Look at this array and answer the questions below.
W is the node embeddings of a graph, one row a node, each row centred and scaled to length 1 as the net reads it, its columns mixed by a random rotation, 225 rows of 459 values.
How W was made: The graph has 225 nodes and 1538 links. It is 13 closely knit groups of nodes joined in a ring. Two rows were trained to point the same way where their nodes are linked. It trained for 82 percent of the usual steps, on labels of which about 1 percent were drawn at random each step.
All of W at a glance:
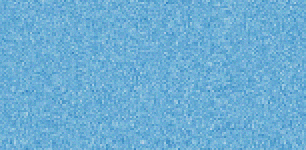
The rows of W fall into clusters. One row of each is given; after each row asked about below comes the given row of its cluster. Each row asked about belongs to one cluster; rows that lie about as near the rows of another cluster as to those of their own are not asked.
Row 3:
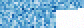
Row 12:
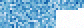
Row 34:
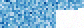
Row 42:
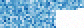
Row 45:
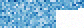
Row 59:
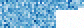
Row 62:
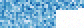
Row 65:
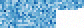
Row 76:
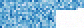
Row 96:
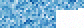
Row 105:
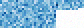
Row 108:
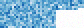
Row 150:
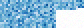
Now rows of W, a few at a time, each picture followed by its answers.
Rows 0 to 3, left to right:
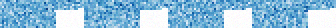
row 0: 34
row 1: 62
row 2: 34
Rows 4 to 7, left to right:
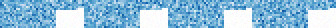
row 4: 76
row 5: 3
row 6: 59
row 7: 150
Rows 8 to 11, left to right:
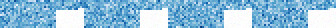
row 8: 45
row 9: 76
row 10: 108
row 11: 76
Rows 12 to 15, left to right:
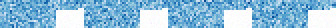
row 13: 105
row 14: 45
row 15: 62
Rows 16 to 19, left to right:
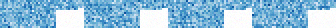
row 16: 59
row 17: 42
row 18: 65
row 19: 59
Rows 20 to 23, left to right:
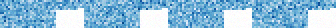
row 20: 42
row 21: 3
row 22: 34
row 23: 62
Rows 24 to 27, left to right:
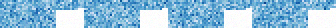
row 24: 76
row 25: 45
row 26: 65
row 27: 12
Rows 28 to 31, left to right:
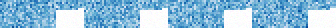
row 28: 12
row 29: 12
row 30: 34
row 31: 59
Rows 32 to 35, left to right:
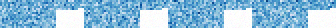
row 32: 12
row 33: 105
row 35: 45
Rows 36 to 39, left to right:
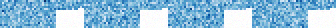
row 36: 45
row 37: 105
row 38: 105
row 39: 45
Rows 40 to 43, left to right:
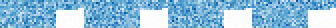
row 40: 105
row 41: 12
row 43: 45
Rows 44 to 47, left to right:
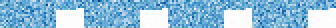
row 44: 150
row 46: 34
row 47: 150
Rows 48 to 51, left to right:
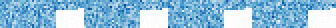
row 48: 3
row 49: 3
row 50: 76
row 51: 62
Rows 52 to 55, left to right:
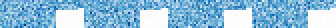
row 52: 3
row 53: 150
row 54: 59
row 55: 34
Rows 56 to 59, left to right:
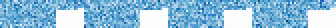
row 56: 65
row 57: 76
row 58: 59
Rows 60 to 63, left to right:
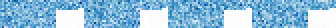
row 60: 45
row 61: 65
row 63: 150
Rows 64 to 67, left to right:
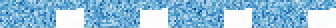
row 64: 150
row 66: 150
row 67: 76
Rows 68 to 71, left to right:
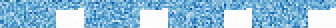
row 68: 34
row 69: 12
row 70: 105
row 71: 59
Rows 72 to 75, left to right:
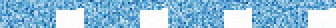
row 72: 150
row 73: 34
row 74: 34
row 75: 150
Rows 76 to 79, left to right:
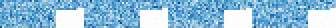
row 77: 59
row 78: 62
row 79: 34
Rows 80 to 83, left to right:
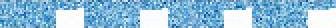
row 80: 34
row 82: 59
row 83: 42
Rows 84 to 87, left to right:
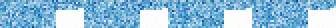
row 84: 3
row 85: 62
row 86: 65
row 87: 65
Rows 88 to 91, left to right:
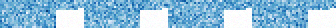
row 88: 59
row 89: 62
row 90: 45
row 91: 150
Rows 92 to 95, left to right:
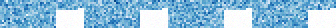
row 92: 42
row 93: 96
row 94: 12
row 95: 96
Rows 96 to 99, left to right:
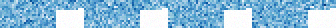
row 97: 62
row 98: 108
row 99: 108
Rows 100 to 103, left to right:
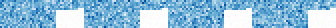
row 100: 76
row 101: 45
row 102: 105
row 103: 59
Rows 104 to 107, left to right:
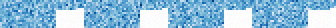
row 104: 150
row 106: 65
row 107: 65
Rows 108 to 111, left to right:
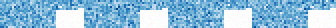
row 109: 3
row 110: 42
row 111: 108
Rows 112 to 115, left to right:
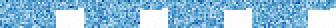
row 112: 59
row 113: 65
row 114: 96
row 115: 12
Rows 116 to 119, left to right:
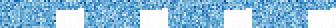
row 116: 45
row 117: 45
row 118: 3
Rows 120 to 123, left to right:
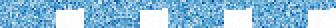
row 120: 3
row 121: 96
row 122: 65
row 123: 150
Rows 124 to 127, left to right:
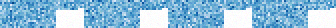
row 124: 12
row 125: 45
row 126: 65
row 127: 3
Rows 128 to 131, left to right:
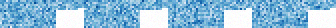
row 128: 65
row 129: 76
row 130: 96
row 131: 96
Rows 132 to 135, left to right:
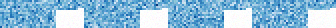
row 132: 76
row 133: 108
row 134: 96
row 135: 105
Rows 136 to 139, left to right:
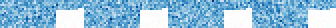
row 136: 105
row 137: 105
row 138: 45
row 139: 42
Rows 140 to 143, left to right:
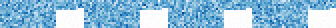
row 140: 150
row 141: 108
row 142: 76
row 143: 42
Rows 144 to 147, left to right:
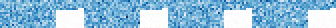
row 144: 76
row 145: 65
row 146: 3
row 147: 45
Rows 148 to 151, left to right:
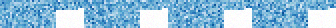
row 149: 42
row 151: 150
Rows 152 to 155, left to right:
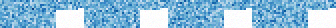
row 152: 3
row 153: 150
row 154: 12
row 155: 150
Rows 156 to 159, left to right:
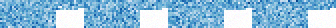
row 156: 108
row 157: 76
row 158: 45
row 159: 45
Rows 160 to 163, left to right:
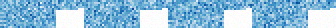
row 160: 108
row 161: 76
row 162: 62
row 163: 12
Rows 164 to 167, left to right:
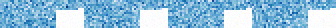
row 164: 96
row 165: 42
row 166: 45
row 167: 12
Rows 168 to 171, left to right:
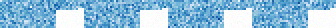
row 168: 62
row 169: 3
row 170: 76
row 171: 12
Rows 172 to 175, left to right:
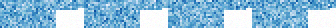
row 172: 76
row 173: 76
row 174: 45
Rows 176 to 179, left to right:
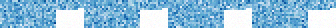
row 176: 65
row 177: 105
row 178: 108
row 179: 96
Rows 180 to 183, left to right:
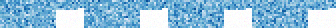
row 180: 42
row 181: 45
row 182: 150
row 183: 150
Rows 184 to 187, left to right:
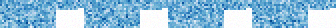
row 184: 42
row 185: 65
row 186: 62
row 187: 42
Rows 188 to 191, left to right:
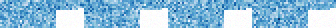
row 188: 62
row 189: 42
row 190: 62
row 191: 105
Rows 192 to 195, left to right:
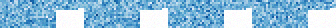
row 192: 96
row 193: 96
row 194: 105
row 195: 34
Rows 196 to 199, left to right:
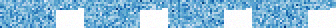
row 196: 76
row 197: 3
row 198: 65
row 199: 3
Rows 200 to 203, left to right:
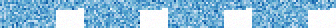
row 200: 12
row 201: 34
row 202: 59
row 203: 45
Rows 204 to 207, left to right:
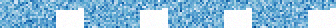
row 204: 96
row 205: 108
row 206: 34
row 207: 108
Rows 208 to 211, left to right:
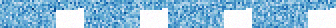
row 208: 3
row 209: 12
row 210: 3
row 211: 3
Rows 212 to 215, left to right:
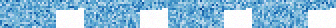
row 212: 59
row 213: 3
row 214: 3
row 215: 3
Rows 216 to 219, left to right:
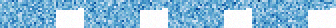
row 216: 105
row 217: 62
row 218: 62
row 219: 34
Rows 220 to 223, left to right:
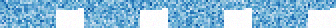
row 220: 42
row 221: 62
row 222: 150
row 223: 105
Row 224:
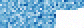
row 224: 105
